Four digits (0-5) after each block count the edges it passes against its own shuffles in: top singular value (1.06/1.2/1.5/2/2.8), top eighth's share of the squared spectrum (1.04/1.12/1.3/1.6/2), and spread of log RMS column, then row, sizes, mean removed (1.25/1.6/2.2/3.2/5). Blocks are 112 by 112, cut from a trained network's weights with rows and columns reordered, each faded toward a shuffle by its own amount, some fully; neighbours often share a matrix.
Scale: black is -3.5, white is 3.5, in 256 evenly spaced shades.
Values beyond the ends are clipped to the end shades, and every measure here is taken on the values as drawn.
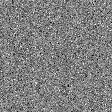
0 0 0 0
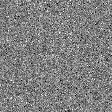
1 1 0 0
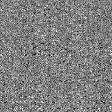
3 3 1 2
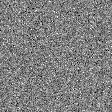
1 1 0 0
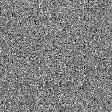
2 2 1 0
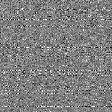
4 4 1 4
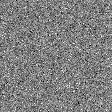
0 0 0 0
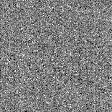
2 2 0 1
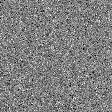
1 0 0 0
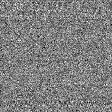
3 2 0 1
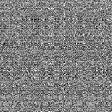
4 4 2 3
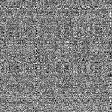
4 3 2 2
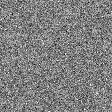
0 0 0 0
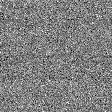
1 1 0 0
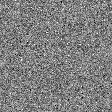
0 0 0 0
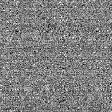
3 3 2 1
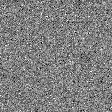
1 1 0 0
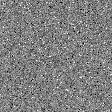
1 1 0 0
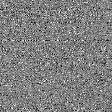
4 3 0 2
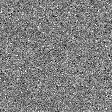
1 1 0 0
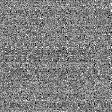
3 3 2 1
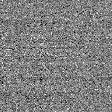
2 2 2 0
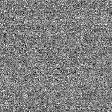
3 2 1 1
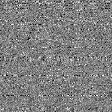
4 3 0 3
